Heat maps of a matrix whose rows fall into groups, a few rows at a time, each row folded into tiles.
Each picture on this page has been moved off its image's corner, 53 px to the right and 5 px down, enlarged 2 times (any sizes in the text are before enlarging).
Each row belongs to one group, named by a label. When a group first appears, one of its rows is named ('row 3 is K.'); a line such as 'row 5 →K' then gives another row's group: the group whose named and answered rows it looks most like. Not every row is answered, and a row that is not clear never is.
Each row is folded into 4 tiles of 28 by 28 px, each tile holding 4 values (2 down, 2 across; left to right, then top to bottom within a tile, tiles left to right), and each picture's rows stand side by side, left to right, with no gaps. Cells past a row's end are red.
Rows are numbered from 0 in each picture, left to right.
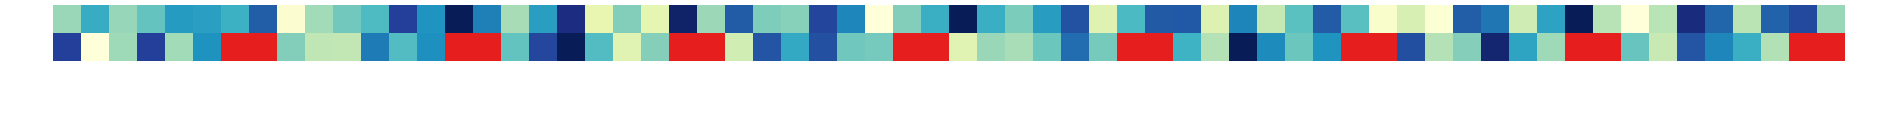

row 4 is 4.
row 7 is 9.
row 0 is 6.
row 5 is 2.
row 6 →9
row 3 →4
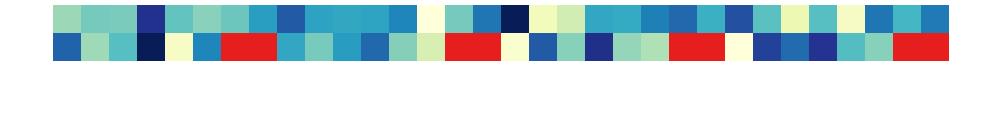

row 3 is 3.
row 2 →3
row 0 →6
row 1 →4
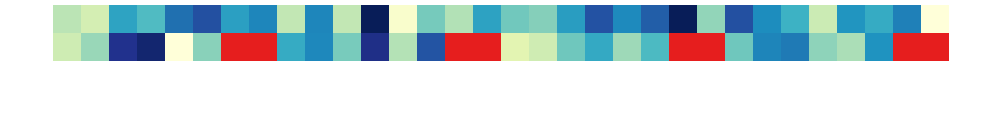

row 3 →2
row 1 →6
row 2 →9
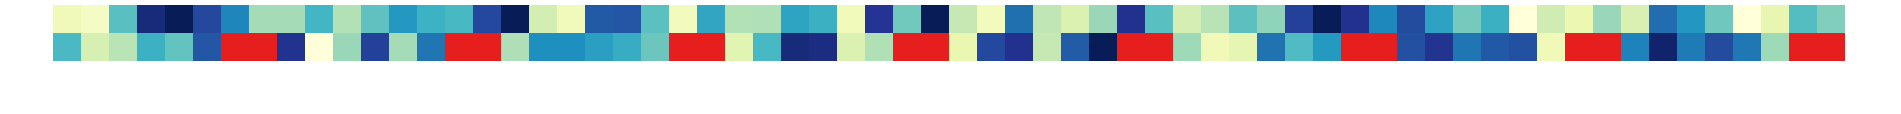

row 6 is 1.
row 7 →1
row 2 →4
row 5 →9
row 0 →9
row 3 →3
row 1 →6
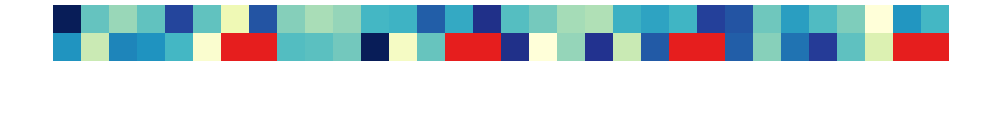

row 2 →6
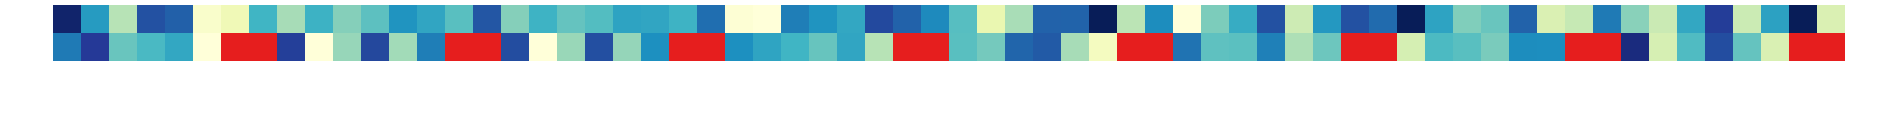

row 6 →4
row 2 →6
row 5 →9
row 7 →9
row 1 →6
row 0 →4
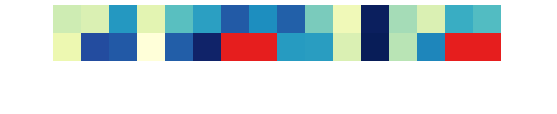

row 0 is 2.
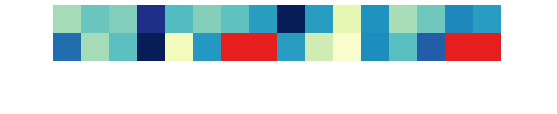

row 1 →6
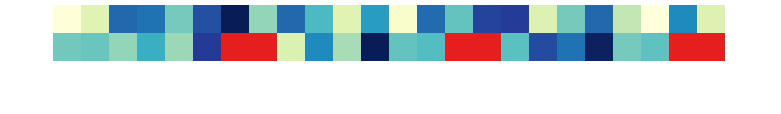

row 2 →1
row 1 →3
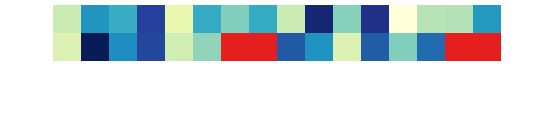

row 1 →6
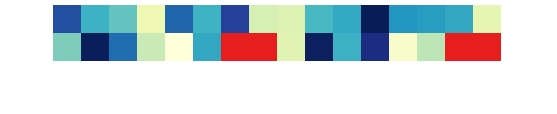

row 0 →2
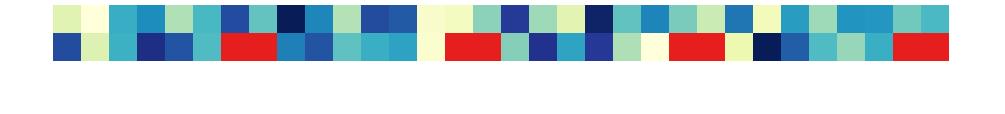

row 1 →4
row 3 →2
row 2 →3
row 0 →9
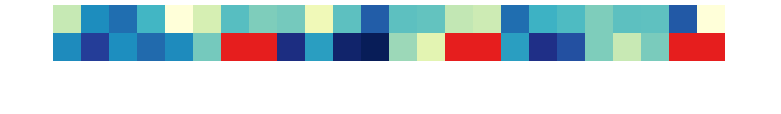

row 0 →1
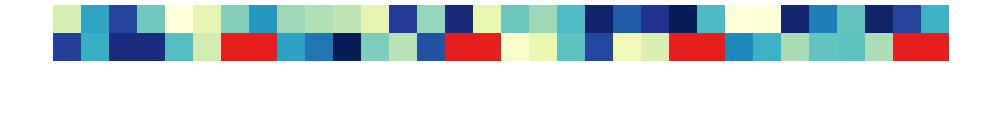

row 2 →9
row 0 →1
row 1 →2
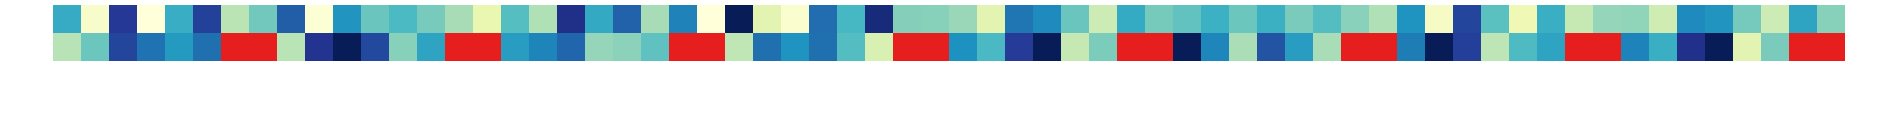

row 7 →1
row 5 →1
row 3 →3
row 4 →1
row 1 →2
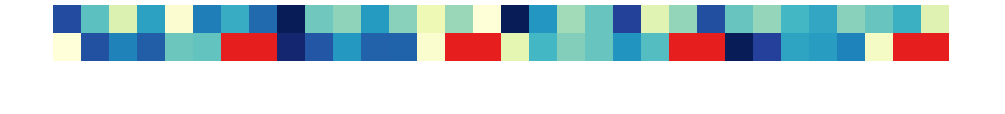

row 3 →1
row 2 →4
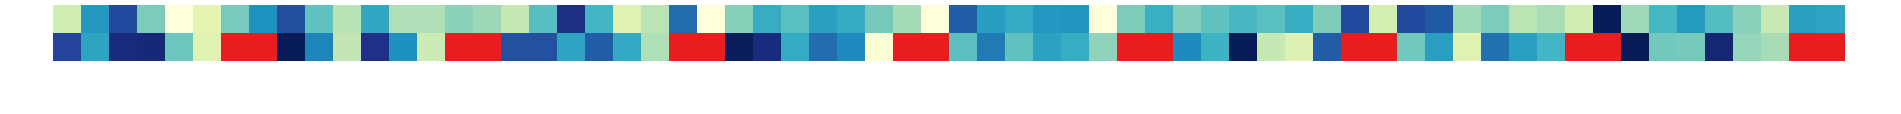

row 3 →1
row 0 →1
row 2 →1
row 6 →4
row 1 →1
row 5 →2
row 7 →1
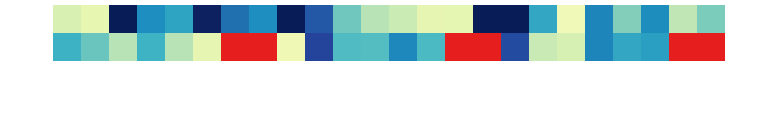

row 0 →9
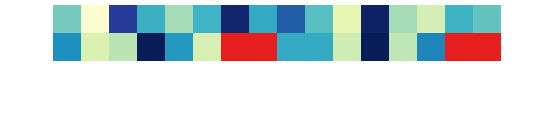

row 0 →9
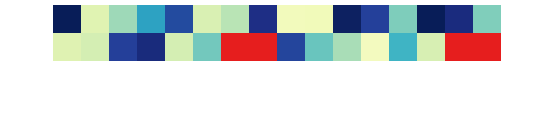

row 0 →4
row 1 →9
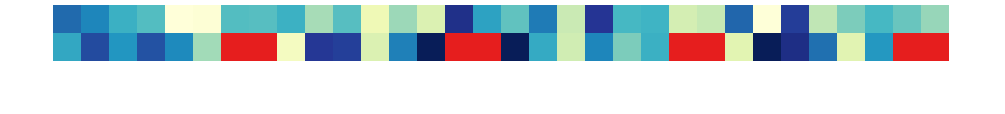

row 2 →6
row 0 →1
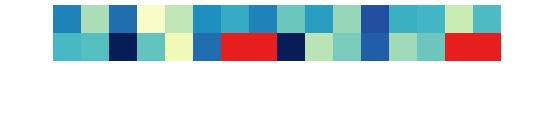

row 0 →2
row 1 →6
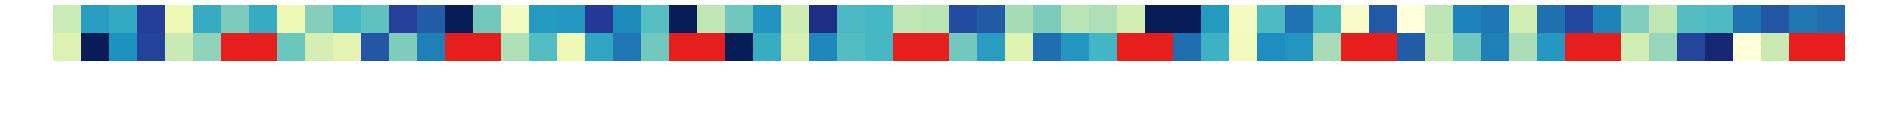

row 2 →9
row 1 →9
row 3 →6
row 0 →3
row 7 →3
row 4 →4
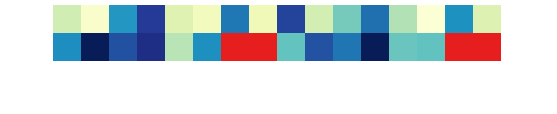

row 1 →1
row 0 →1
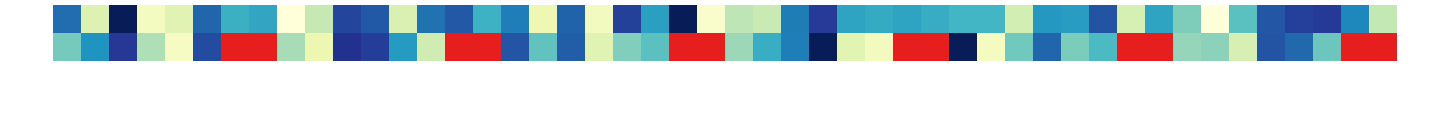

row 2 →2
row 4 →6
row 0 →2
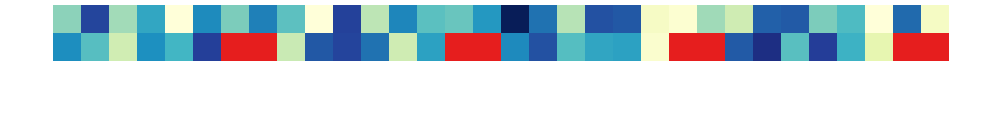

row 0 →6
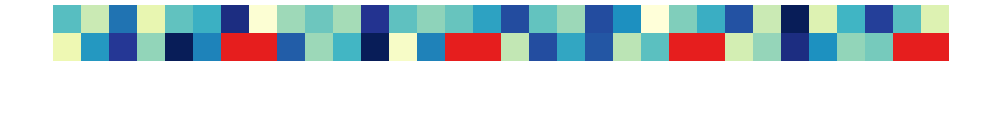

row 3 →2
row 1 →6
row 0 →2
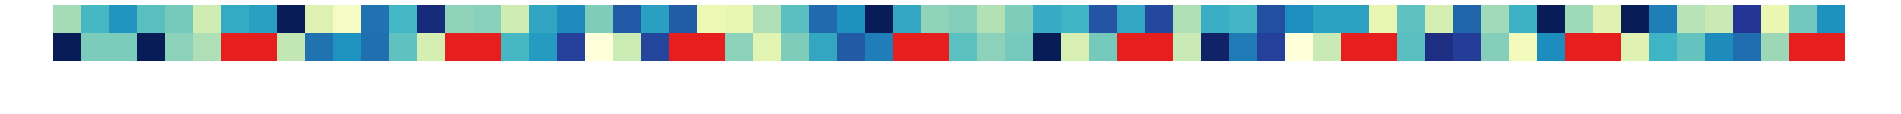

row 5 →3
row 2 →2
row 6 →2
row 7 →4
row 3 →9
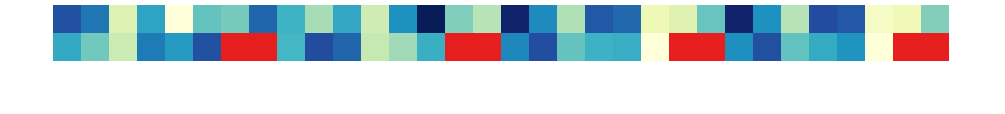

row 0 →6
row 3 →4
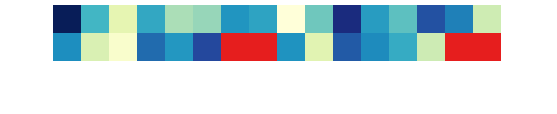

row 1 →9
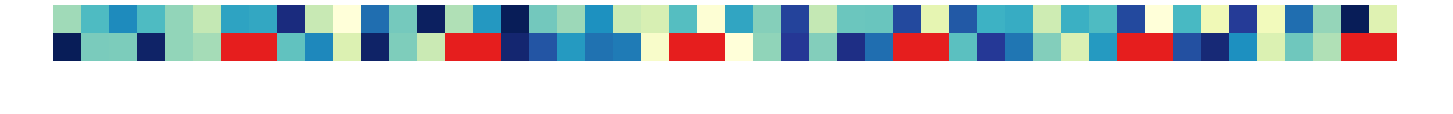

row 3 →2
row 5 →2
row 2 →1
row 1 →3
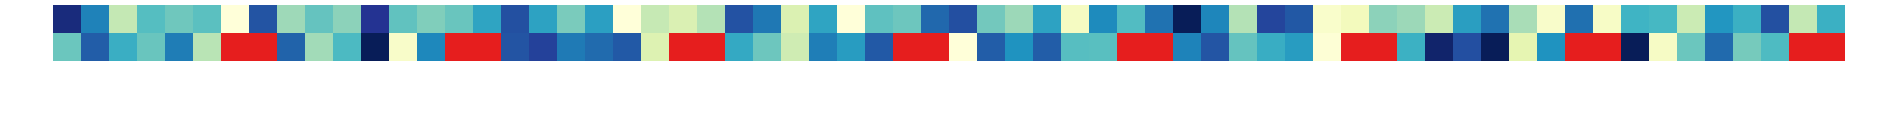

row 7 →6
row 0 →4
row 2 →1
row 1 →6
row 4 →3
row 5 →4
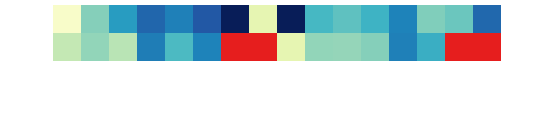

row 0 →9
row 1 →4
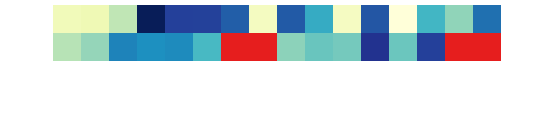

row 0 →9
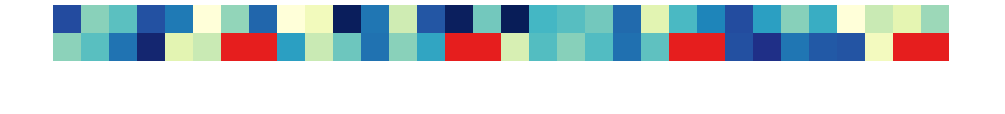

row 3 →1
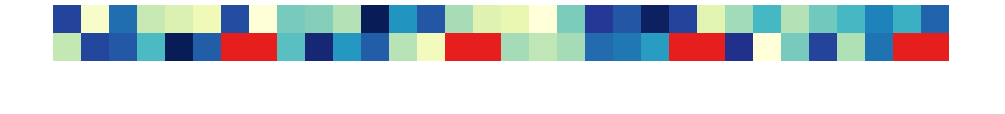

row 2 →9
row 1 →3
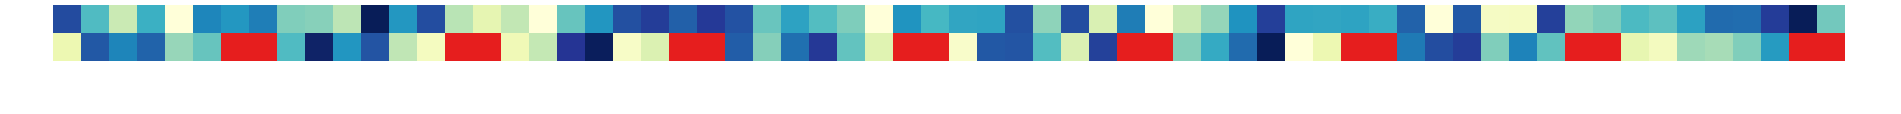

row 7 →9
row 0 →3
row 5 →3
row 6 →2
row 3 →1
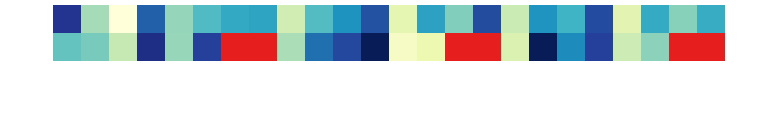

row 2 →3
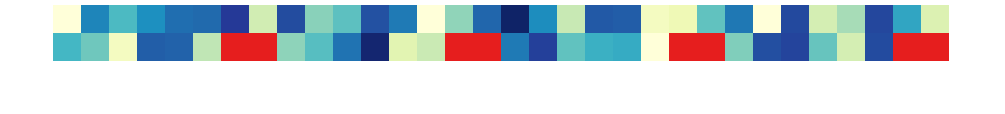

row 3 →2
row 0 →9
